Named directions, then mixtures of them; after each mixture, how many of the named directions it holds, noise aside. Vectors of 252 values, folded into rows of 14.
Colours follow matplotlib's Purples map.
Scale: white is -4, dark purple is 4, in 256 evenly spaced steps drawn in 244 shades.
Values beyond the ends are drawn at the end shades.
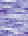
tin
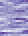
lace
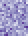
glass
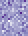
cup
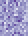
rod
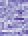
three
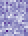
three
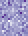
one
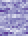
three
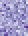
one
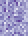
one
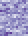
three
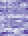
three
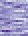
two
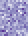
two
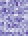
three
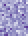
one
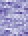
two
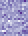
two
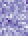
three
